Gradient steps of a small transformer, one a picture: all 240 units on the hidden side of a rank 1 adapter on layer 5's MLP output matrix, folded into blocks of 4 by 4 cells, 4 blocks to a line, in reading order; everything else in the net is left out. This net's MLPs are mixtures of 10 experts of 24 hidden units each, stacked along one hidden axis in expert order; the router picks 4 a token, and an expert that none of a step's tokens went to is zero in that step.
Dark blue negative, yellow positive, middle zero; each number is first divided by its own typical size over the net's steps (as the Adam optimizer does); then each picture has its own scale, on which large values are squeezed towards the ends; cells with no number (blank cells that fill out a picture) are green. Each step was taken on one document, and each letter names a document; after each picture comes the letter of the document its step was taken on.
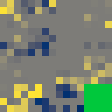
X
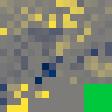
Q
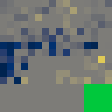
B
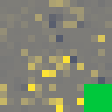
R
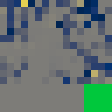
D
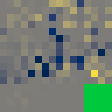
R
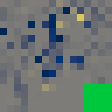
R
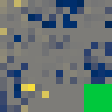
Q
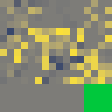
D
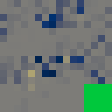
R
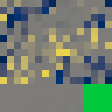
B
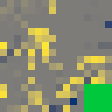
X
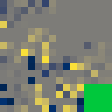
X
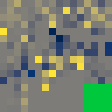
R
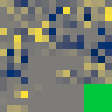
Q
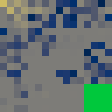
Q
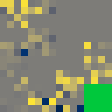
X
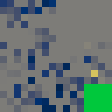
X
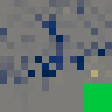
R
